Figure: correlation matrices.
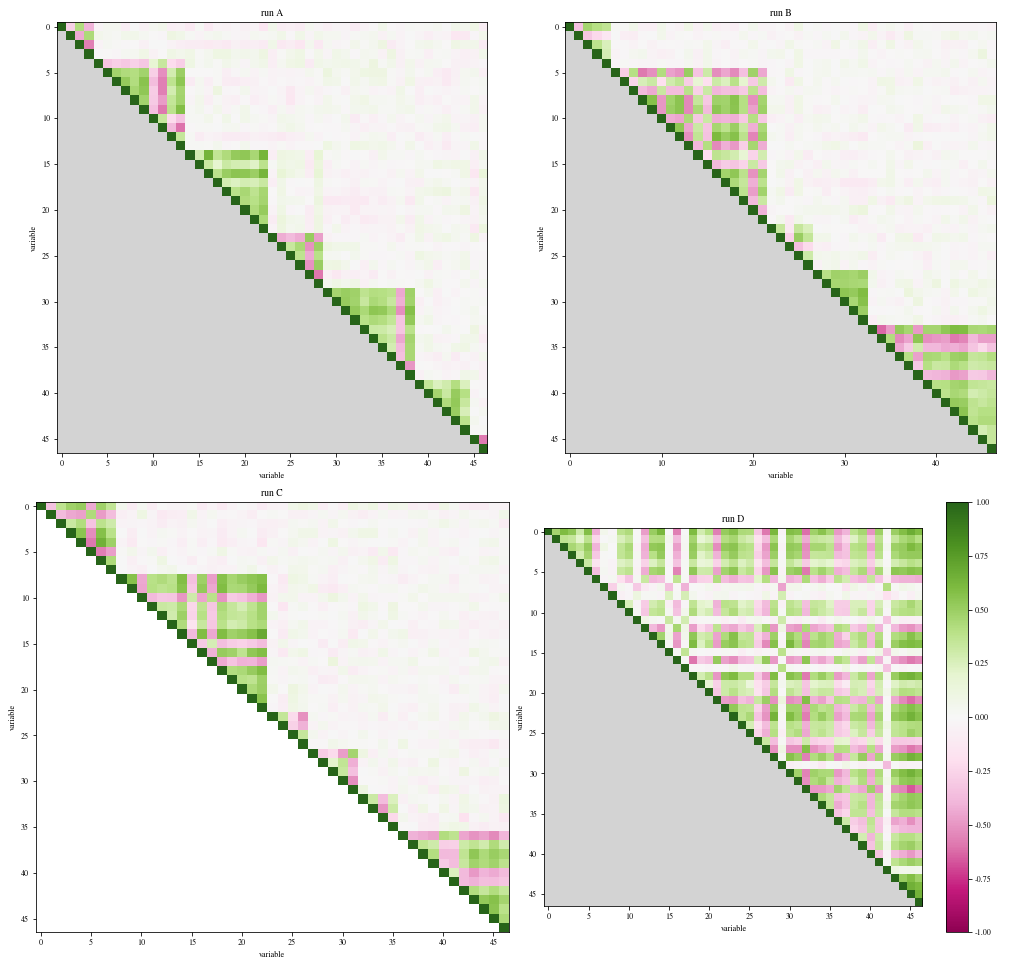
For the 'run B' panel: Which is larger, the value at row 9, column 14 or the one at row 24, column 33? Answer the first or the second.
the first
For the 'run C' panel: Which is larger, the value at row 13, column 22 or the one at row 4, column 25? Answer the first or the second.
the first
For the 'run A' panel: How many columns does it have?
47
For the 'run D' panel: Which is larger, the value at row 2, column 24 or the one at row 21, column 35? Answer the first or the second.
the first
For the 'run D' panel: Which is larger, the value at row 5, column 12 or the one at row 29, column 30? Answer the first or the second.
the second
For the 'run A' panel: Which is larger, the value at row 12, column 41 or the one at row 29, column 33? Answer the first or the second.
the second
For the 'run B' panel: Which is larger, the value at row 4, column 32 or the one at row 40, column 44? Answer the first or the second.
the second
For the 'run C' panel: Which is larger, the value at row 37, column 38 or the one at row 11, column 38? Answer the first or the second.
the first
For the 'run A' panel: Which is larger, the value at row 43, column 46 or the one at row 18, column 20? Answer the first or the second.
the second
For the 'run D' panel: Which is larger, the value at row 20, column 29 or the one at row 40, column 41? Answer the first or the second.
the first
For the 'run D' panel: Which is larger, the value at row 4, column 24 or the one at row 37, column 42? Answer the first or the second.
the first
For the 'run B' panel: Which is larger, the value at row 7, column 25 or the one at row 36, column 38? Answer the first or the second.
the first
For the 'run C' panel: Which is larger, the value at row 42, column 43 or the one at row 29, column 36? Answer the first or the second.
the first
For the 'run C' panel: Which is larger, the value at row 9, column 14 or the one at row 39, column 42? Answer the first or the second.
the first
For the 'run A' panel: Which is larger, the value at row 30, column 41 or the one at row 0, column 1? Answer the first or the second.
the first
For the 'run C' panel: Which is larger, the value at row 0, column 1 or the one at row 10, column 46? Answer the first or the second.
the second
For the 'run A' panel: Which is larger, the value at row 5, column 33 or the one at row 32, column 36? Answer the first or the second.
the second
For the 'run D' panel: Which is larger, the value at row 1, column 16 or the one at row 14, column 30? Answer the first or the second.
the second
